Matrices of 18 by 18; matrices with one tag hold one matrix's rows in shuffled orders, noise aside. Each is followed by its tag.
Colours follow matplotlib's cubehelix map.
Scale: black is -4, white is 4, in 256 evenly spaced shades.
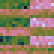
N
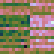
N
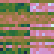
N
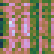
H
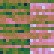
N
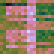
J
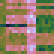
J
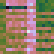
J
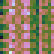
H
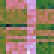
J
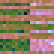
N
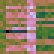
J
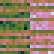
N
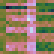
J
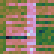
J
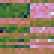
N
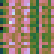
H
